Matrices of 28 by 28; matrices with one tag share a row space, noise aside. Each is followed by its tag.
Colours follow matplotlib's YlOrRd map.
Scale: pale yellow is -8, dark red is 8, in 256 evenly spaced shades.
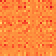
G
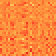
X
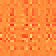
X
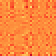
X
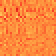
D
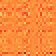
G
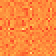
X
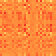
G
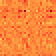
G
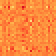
X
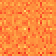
G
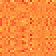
X
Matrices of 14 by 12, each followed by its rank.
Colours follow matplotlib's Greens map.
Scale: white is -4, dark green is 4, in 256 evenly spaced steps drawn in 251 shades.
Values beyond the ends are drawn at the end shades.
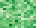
full rank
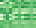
two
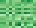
two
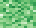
full rank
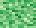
full rank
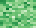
full rank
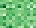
two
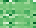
two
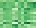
two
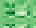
two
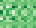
two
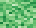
full rank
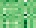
two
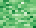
full rank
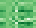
two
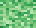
full rank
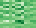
two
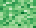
full rank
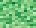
full rank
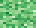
full rank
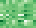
two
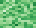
full rank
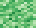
full rank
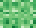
two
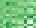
two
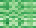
two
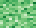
full rank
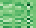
two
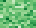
full rank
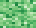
full rank
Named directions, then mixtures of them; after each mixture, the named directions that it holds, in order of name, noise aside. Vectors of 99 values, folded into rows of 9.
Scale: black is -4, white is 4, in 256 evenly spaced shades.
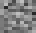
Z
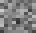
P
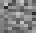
Z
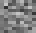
Z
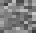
P, Z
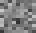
P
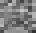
P, Z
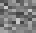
P, Z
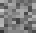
P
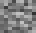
Z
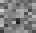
P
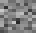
P, Z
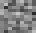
Z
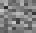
P, Z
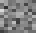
P, Z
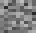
Z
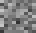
P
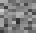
P, Z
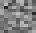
Z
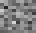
P, Z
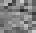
P, Z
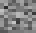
P, Z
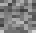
P, Z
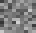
P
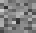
P, Z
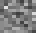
Z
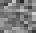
P, Z
